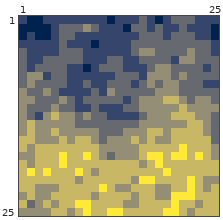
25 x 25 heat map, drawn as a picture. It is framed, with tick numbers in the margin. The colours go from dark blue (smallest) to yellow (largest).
Odd rows or columns: none. Slope: up to the bottom. Grain: blotchy.
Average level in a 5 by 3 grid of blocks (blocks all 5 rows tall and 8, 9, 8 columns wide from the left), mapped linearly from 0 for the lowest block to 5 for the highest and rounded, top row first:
001
112
324
545
455
